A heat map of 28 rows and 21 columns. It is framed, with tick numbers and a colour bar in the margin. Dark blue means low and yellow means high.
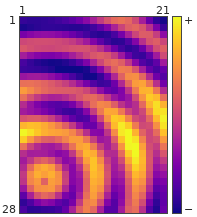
Concentric rings centre on the bottom left. No lone cell stands out from its neighbours. The middle right is the ninth with the highest average. No row or column stands out.
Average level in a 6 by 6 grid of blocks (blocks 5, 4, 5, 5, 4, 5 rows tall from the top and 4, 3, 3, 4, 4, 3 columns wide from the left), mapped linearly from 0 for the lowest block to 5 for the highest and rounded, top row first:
1 1 1 1 2 2
0 0 0 2 2 1
3 2 2 2 3 4
4 3 3 3 5 4
3 3 3 4 5 2
2 2 2 3 3 1
